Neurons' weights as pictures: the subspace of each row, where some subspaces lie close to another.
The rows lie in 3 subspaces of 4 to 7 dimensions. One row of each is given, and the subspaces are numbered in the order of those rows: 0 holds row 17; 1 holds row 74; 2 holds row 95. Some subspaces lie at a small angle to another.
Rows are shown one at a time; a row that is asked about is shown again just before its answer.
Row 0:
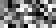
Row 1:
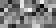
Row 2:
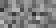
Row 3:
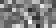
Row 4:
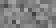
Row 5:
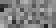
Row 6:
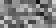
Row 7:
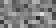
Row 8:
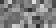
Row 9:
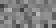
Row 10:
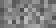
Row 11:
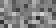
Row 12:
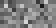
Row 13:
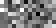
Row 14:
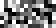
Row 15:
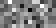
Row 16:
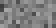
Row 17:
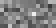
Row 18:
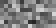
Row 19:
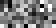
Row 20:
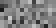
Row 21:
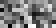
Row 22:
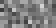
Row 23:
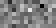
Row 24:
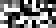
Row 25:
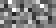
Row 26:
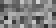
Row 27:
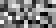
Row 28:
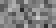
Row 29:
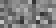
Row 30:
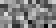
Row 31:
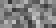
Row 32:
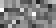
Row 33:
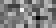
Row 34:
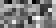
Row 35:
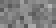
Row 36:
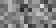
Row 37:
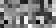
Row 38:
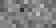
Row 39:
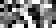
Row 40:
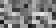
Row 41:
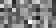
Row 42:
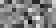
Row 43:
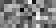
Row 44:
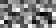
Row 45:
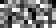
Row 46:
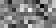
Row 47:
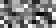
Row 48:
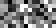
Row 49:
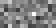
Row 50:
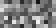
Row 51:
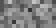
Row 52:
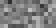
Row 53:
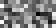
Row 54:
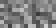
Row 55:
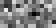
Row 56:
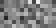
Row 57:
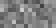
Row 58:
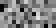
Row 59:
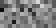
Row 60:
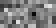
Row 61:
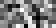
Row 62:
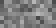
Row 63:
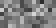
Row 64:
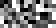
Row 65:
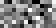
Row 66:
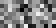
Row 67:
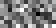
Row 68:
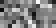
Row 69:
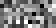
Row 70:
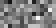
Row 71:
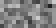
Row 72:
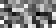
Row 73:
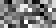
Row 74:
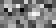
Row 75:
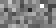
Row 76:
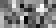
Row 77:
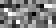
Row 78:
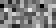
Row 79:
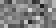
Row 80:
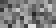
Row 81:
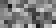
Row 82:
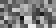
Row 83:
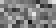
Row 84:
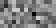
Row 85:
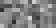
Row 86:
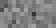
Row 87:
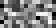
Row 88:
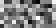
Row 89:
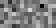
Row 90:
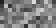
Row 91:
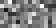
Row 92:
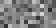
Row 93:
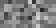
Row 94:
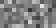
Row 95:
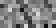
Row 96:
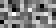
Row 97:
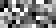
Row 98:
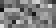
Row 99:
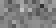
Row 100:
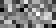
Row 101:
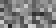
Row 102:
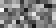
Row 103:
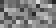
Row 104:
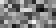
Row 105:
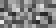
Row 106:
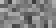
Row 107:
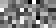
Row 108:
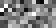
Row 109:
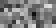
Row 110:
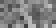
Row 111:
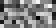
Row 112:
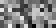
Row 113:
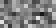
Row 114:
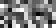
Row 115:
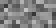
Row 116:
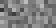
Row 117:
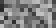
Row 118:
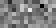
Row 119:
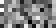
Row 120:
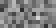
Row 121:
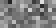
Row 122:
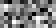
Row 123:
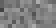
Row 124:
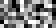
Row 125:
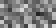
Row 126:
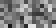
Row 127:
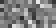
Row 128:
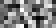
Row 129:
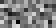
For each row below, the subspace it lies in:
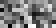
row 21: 2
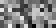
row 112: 1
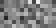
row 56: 0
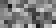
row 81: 1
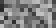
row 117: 1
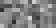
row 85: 0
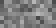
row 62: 1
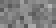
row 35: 2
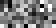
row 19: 1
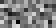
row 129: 1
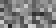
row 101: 2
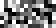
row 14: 1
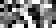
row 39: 2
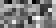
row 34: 0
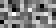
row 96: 2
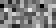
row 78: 2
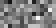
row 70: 0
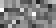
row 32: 0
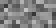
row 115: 1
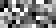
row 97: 1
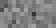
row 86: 1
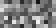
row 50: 0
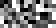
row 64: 1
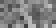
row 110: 2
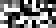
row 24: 0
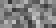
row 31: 1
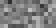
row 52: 0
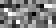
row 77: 1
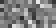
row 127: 0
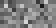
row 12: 1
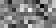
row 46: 0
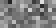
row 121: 1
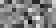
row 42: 2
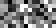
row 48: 2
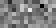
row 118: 2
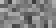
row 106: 1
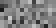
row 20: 0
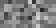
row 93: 0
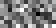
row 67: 1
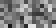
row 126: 2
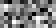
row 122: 0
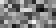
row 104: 1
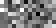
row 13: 1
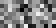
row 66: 2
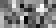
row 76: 1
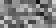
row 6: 0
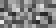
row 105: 0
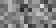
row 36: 2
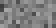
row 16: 2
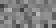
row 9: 2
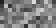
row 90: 1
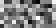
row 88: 2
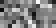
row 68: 0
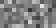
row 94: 2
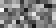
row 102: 1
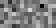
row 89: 2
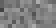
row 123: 0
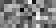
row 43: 0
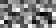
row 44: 1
